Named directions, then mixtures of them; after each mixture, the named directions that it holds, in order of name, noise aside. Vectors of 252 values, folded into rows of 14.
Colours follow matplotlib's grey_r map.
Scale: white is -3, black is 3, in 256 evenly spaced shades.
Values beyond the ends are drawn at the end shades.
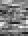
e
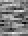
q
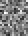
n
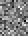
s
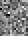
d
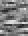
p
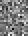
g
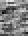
e, p, q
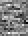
q, s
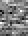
e, n, q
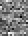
g, q, s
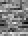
e, q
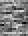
q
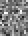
n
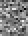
d, p, q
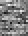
e, q, s
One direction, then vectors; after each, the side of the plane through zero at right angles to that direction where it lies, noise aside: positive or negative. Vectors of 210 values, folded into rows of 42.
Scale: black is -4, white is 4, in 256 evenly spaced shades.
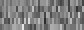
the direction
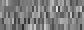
negative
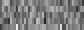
positive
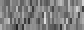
negative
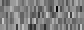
positive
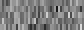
positive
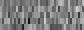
negative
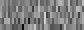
negative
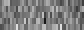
positive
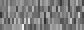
positive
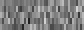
negative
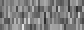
positive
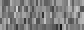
negative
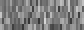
negative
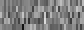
negative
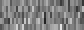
positive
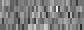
negative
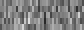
positive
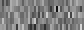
positive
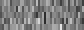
positive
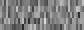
negative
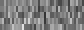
positive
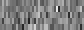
negative
